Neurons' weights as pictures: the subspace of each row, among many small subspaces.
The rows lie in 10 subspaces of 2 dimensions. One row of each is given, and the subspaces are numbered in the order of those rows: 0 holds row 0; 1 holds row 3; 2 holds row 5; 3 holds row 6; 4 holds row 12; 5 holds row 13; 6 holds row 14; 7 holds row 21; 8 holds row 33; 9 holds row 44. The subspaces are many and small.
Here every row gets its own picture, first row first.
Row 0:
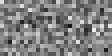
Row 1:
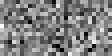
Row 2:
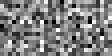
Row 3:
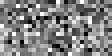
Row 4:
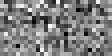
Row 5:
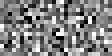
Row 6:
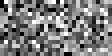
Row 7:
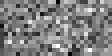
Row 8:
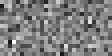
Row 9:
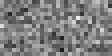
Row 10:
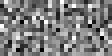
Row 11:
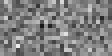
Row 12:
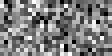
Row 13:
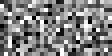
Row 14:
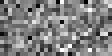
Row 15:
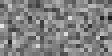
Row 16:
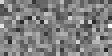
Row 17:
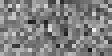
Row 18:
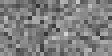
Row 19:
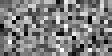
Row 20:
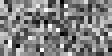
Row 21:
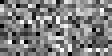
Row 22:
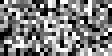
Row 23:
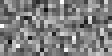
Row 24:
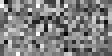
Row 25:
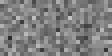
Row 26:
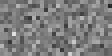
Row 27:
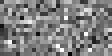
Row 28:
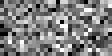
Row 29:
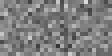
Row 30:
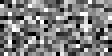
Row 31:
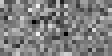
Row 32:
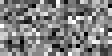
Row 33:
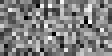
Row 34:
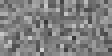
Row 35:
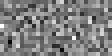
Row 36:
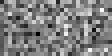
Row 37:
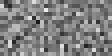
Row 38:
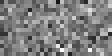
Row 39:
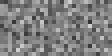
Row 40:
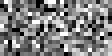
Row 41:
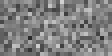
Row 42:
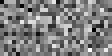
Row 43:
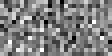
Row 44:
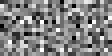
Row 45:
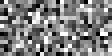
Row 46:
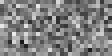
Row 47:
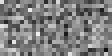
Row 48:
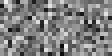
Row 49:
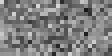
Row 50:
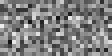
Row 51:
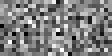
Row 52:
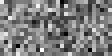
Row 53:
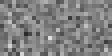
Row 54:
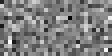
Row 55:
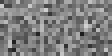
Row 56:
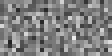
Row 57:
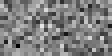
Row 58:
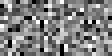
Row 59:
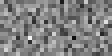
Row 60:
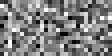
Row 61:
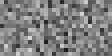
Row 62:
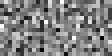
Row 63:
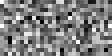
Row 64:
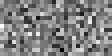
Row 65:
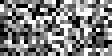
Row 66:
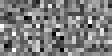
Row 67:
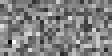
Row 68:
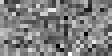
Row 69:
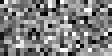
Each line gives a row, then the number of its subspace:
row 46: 7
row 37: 4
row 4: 0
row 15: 3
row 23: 1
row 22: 8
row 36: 5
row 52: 7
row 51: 1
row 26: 8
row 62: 9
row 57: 5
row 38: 6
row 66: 8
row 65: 7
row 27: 2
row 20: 7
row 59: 6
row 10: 9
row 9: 8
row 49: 2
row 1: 2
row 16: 0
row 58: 4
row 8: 4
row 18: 0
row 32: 8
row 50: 7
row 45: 6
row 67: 5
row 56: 7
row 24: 3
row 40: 3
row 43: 9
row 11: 5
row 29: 6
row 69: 8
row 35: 1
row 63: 0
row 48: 4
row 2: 9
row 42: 0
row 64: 2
